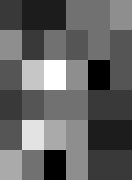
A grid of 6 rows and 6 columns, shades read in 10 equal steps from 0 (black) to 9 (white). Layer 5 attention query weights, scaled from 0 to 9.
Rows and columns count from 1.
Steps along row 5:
up down down down same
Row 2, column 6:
3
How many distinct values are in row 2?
4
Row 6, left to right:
6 4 0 5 2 2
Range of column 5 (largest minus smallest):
4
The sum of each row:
17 21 27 17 24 19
